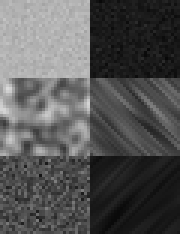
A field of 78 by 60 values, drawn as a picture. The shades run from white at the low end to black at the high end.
The table splits into 3 rows of 2 panels. Panel 1,1: low, fine-grained, faint in contrast. Panel 1,2: very high, fine-grained, faint in contrast. Panel 2,1: middling, blotchy, strong in contrast. Panel 2,2: high, slanting down to the right. Panel 3,1: high, fine-grained. Panel 3,2: very high, slanting up to the right, faint in contrast.
